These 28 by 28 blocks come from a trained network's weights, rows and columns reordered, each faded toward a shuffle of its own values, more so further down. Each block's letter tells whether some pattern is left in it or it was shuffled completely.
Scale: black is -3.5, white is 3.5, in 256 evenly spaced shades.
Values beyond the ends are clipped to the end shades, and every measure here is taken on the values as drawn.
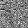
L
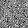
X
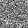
X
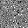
L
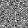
L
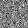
X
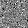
X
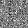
L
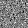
X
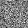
X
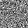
X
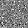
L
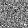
X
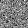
X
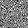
L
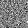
X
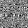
L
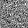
X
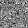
L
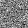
X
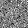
X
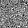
L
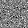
X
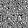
L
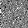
L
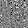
L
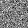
X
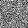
X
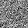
X
